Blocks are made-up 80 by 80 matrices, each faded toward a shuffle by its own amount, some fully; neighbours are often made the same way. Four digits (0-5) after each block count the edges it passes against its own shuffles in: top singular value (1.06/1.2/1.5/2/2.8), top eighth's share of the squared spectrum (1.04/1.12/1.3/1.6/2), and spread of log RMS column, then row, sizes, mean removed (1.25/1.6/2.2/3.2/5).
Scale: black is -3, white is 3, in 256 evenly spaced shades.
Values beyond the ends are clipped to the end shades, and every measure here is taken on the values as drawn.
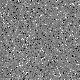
1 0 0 0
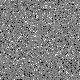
0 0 0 0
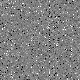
3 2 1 0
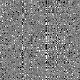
4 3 3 1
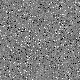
1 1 0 0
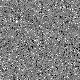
0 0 0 0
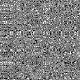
4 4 2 2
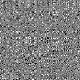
4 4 2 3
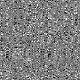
4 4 2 2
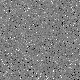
0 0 0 0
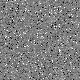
0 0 0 0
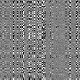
5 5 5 3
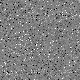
1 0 0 0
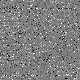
2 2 0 1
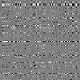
5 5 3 4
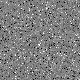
0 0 0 0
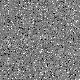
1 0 1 0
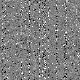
2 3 3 0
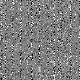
2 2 3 0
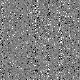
2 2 3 0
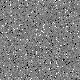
0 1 0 0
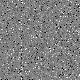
1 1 1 0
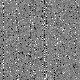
2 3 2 0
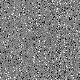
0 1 2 0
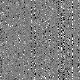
2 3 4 0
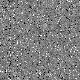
1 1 2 0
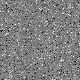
0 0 1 0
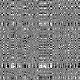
5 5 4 4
